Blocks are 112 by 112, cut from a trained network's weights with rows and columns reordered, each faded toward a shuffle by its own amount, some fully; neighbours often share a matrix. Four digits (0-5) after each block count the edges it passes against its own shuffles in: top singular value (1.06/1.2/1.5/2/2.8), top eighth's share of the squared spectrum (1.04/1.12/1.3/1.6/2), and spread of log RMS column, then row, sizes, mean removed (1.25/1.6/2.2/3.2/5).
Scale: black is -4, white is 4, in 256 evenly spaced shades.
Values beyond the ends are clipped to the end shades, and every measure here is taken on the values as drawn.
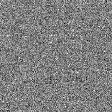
3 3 1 1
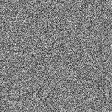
3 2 0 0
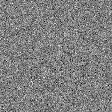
3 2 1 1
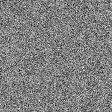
0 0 0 0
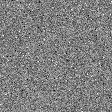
0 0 0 0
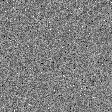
0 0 0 0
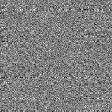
4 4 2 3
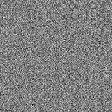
4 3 0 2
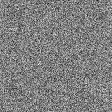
3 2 0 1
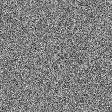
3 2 0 0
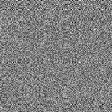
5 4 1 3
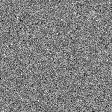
1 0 0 0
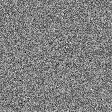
0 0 0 0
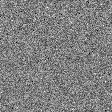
0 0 0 0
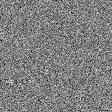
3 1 0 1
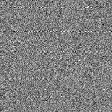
4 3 0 2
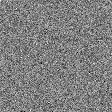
1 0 0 0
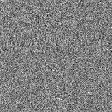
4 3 0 1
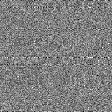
4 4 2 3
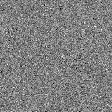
3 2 0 1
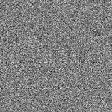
4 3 0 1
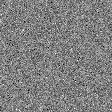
1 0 0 0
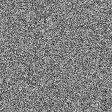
2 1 0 0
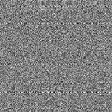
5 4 1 3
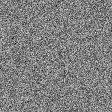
1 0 0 0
